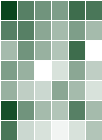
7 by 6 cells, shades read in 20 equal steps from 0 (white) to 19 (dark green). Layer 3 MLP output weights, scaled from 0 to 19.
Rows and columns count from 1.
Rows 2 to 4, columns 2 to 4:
13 9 7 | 11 8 6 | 8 0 3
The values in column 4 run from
1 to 10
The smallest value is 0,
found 2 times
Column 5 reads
15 10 15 9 7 13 3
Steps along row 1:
down down down up down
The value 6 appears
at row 3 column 4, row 6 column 4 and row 7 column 6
